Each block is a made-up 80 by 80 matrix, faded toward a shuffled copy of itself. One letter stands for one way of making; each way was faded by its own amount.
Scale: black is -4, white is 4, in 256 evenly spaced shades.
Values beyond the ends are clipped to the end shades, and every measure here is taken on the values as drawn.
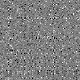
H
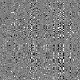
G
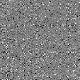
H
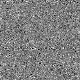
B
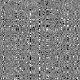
G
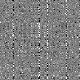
G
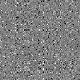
H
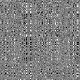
G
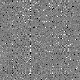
H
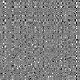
G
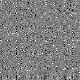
H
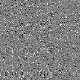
H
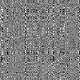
G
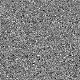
B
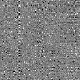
H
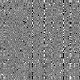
G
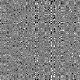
G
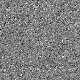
B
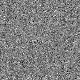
B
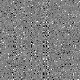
H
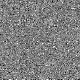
B
